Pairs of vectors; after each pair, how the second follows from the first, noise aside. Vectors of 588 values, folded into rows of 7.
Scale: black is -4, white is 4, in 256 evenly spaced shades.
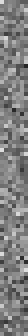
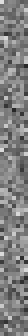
copied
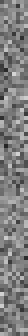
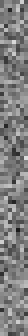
wrapped around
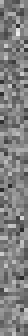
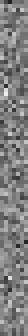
wrapped around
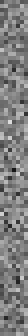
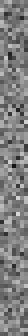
reversed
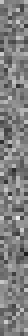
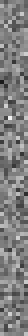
reversed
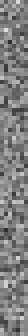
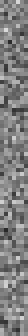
copied
